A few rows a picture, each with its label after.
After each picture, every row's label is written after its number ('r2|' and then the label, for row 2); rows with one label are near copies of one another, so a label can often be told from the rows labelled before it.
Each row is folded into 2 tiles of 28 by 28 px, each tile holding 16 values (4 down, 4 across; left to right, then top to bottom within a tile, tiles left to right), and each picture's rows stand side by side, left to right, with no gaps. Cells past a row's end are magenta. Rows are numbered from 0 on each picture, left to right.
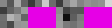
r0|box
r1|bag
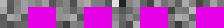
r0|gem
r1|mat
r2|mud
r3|box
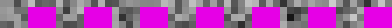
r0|mat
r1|gem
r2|bag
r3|gem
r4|gem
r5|bag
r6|box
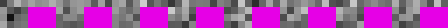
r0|bag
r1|gem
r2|mat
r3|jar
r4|box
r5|gem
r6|jar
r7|gem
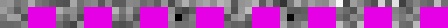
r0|mat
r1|jar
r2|jar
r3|bag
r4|gem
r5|bag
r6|mud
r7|mud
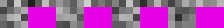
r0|box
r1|mat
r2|box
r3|bag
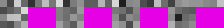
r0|box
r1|mud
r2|mud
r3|bag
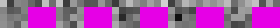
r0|mud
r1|mud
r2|bag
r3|bag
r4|gem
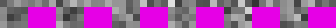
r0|bag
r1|bag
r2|mat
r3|mud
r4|box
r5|mat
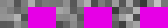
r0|mat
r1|mat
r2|box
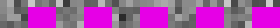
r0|mat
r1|mud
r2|bag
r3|gem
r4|mud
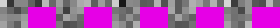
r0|mud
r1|gem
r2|mud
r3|gem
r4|mud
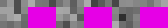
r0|mat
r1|mat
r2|bag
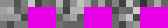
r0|mat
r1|gem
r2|box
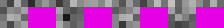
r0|box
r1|bag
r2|box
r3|gem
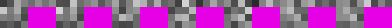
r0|jar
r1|jar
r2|gem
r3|box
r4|box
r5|mat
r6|mat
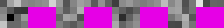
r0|bag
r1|gem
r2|bag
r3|mat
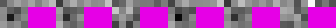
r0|bag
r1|bag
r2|jar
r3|bag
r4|bag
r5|mat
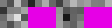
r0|box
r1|bag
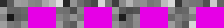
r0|bag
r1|mud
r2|bag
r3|mud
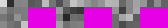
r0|mud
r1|bag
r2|gem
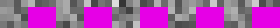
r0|mat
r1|mat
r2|mud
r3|gem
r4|mat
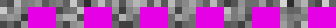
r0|jar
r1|box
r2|gem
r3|gem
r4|jar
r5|mud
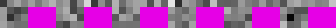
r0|bag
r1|mat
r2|gem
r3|mud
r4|jar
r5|bag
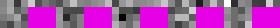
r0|mat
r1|bag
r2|bag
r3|box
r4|mud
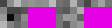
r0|bag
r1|box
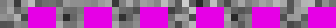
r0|mat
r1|bag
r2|bag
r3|box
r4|bag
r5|gem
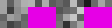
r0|gem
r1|box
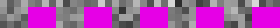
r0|gem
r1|mud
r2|gem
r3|mud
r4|mat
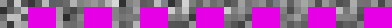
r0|box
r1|bag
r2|mud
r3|jar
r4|jar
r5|gem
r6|jar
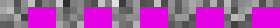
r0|mat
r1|mud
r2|mud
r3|gem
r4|gem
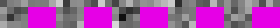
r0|bag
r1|mud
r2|bag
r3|mud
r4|gem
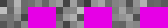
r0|jar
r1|box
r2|mat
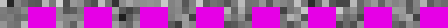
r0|mud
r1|mud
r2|bag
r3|mat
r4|jar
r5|box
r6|jar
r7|mat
